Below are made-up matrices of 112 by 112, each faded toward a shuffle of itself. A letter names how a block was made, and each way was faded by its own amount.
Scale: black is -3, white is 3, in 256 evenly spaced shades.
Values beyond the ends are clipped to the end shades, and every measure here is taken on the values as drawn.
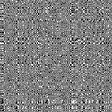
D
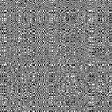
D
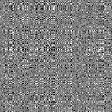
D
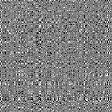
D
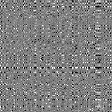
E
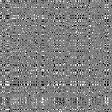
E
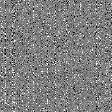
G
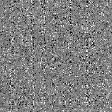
G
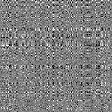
D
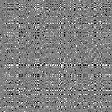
E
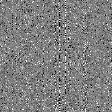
G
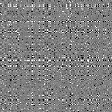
E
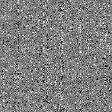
G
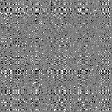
E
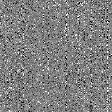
G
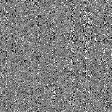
G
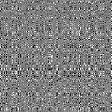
D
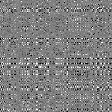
E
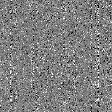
G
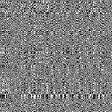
D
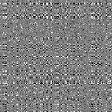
E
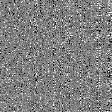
G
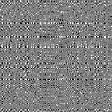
E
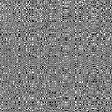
D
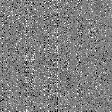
G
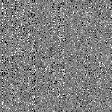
G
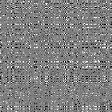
E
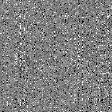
G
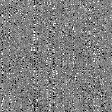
G
